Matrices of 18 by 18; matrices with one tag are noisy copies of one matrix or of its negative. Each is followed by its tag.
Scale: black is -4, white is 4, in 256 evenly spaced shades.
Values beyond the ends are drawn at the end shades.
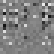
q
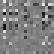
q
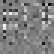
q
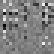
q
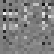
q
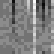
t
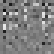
q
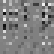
q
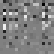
q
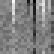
t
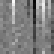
t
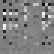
q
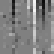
t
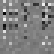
q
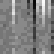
t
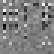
q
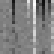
t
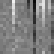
t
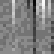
t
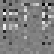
q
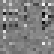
q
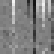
t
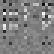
q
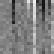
t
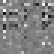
q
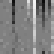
t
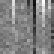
t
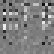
q
